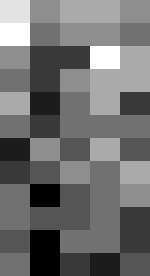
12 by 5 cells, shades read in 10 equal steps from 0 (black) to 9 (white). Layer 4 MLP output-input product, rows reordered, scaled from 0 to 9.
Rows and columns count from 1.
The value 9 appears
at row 2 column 1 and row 3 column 4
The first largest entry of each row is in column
1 1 4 4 1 1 4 5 5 1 3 1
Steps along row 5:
down up up down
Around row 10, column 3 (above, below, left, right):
3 4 3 4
